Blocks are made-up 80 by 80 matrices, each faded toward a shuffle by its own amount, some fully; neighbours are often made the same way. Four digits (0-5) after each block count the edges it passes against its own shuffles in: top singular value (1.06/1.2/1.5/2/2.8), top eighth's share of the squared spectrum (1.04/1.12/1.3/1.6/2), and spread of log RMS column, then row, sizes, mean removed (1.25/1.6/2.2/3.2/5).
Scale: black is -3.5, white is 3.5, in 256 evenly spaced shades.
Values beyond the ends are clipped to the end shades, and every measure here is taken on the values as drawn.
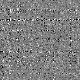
2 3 2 3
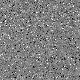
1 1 0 1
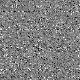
1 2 1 2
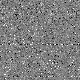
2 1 0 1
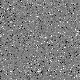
2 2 0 1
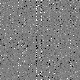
4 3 2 1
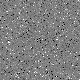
0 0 0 0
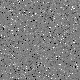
0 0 0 0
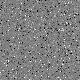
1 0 0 0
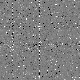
3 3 1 1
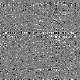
4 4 2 3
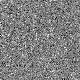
0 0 0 0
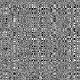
4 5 4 3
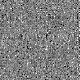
3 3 2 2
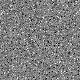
1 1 0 0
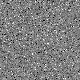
0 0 0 0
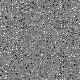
0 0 1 0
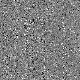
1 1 2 0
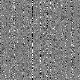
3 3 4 0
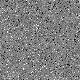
0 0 0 0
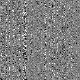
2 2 4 0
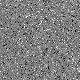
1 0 1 0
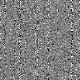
2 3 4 0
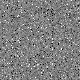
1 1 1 0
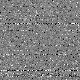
2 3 0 3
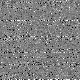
2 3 0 3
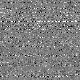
2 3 0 3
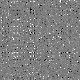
4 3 1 1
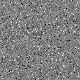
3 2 1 0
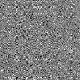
4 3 2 2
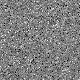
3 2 0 0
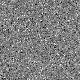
2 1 0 0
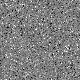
1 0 0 0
